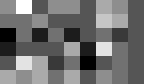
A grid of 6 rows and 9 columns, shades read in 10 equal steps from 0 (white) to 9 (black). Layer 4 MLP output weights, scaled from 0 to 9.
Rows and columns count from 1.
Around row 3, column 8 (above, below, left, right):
3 5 5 6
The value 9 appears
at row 3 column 1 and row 5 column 6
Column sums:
35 21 30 33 29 41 21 29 36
